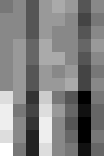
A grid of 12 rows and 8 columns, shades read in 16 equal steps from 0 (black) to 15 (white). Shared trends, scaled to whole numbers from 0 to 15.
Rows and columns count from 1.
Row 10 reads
14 8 3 14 8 5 0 6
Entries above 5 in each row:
6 6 6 8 7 6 6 5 6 5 6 6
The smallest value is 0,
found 3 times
